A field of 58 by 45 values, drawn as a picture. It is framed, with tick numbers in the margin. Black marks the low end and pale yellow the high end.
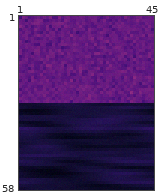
The table splits into 2 rows of 1 panel. Panel 1,1: low, fine-grained, faint in contrast. Panel 2,1: very low, streaked across, faint in contrast.
